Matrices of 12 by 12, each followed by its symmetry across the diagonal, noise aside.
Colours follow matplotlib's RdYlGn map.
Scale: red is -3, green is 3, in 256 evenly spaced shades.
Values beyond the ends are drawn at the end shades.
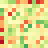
symmetric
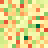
symmetric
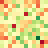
symmetric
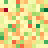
neither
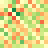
antisymmetric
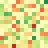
neither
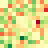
antisymmetric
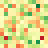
antisymmetric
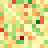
antisymmetric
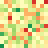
antisymmetric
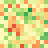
antisymmetric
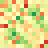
symmetric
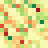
antisymmetric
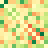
symmetric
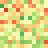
neither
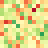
neither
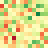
antisymmetric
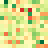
neither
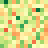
neither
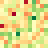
symmetric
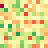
neither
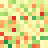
neither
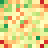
symmetric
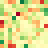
antisymmetric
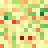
neither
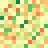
symmetric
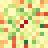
symmetric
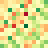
symmetric
